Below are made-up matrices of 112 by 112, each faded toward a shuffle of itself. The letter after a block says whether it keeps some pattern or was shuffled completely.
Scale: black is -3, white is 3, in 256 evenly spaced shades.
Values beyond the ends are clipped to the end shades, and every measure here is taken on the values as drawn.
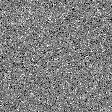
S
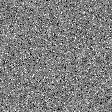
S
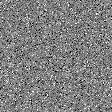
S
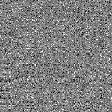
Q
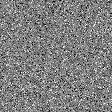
S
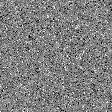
S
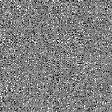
Q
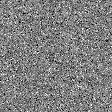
S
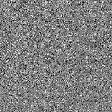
Q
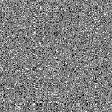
Q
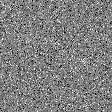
S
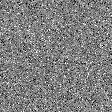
S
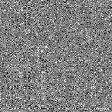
Q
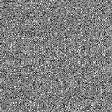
Q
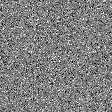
S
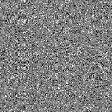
Q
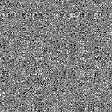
Q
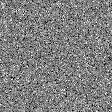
S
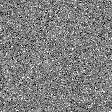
S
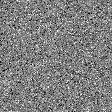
S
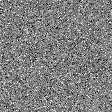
S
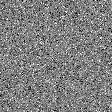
S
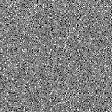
Q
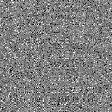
Q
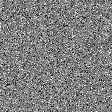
S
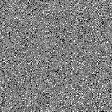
Q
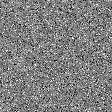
S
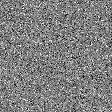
S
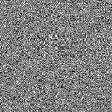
Q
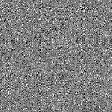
Q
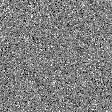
S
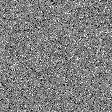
S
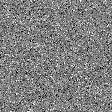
S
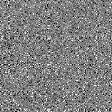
Q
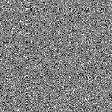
Q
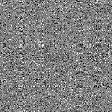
Q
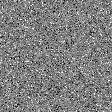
S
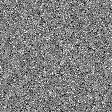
S
